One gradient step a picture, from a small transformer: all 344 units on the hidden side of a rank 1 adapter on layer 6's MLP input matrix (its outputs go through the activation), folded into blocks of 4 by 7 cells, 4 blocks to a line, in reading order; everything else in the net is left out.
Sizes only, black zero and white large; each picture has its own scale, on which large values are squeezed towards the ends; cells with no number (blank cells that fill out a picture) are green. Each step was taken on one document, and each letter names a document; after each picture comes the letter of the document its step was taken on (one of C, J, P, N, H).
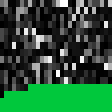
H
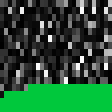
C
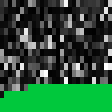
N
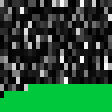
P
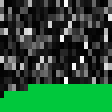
N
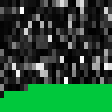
P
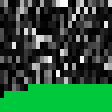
H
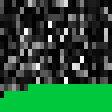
N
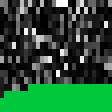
H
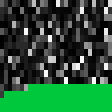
C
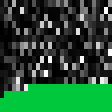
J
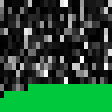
N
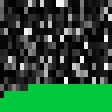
N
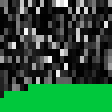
H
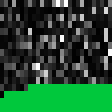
N
